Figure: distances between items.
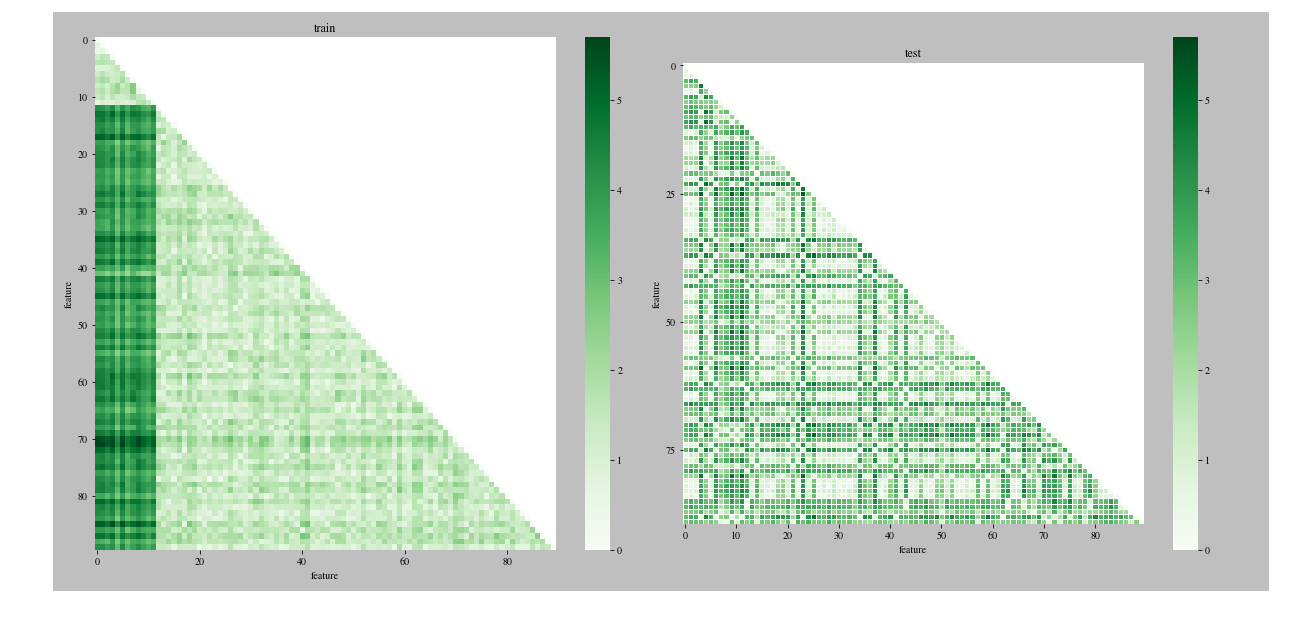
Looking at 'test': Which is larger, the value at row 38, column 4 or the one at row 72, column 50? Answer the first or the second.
the second
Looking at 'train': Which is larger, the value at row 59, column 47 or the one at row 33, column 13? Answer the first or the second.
the first
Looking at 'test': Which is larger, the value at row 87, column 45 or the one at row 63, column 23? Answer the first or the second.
the second
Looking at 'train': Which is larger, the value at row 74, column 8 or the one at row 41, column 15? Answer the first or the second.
the first
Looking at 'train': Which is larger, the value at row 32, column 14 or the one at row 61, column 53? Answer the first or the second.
the first
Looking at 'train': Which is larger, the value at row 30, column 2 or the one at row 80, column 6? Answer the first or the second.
the first
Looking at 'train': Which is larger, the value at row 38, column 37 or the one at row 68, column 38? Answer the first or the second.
the first
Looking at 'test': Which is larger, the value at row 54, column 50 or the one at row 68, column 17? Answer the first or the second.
the second
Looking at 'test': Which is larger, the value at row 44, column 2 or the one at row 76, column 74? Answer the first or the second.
the second
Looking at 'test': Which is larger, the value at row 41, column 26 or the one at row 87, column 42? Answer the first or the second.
the first
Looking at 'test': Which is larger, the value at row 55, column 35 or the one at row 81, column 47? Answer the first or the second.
the first
